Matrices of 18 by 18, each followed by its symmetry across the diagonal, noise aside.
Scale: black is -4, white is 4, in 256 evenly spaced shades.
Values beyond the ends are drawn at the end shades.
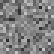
symmetric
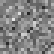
symmetric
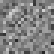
symmetric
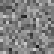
neither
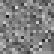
antisymmetric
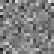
antisymmetric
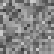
symmetric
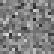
antisymmetric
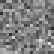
neither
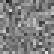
neither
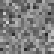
neither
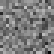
neither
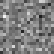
neither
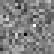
antisymmetric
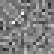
symmetric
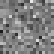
antisymmetric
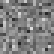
antisymmetric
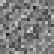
symmetric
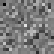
symmetric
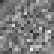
symmetric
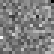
neither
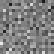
antisymmetric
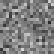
antisymmetric
